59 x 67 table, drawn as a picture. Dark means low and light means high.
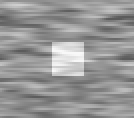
Average level on the scale: 60%. Slope: none. Ninth with the highest average: centre. Odd patch: higher, in the centre.
